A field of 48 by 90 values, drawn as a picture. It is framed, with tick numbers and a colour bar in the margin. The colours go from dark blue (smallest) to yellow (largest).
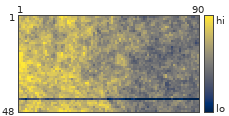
Ninth with the lowest average: bottom right. Ninth with the highest average: middle left. Average level on the scale: 60%. Stripes: none. Slope: up to the left. Odd lines: row 42. Grain: streaks across.
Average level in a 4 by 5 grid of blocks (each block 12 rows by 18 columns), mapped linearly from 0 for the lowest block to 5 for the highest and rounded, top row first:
44211
44210
54311
44300
